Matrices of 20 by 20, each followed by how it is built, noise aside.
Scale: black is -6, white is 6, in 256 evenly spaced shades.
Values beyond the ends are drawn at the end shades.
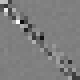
banded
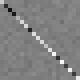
diagonal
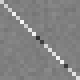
diagonal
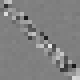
banded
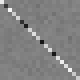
diagonal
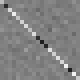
diagonal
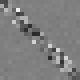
banded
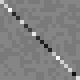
diagonal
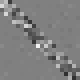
banded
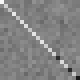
diagonal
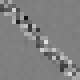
banded
